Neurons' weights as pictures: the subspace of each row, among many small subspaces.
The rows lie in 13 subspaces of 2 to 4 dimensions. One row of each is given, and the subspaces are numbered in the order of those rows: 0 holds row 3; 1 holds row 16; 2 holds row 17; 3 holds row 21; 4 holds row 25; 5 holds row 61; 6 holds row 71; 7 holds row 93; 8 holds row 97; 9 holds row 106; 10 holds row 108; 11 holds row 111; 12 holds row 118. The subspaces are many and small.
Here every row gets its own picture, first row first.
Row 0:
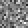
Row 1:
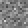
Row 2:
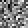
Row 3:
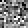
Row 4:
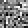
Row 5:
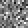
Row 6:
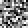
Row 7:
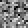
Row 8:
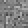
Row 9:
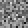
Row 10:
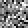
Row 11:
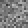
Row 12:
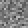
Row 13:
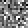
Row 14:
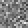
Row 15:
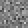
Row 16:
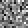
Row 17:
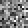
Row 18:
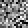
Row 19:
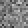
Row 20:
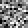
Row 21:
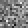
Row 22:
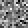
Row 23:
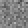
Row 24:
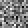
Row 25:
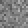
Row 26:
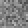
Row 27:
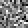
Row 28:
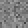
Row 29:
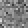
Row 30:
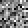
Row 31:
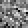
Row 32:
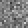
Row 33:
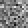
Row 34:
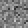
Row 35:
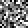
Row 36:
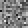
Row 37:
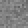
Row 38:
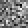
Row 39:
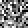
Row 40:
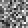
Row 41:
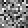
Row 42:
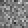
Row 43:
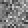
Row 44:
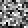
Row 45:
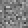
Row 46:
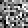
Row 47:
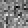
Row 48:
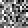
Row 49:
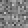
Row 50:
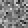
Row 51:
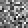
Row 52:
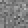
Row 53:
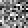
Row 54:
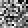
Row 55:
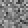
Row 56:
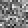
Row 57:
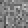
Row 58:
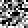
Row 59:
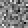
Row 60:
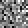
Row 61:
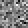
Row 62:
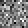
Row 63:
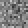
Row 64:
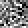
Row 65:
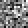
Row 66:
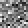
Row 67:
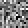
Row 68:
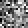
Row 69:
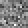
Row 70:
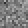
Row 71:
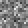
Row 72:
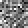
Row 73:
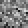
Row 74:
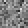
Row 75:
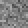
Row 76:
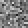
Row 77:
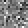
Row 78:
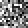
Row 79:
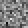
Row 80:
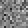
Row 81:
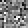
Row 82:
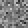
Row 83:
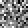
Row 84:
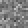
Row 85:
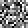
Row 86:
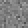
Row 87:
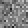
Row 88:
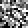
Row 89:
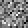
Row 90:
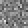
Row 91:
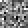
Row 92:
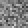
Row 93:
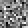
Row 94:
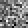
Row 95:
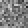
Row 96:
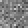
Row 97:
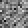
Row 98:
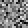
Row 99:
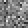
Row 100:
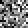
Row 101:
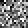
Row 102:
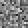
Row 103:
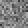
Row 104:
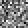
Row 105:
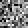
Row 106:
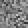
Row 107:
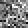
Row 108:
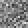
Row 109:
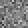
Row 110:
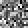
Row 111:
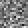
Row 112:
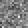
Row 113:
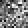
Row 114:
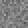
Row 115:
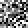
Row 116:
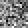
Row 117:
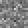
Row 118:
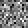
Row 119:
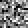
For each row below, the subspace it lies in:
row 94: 3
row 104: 1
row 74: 11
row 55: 10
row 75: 4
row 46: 2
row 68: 5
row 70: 12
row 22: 5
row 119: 0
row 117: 6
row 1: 8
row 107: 4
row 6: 7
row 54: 12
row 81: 0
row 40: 7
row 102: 9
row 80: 1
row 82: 5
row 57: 2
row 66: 5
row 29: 5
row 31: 7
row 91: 0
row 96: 8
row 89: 7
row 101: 12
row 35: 9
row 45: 7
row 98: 10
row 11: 10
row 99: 3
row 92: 3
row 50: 5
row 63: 9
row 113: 10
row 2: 11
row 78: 11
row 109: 9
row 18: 10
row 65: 8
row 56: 1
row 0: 9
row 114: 1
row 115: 10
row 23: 12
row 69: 0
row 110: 2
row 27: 9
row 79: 7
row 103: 1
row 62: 12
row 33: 0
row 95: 11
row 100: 4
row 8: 6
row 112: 9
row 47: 6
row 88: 7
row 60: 1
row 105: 11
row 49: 0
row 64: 11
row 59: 9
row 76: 9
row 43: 1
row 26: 12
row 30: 2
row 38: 11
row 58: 7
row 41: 12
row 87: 1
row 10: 4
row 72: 8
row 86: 0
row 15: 2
